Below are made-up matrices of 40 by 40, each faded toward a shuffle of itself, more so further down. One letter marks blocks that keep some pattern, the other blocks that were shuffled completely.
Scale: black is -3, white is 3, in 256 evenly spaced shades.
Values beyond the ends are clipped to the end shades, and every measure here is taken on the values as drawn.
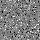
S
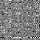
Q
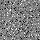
S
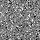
S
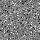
S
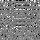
Q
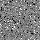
S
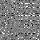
Q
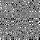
Q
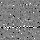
Q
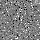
S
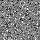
S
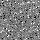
S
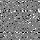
Q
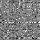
Q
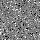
S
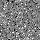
S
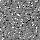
S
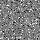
S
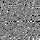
Q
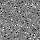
S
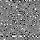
Q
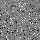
S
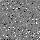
S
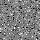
S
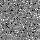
S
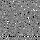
Q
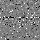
Q
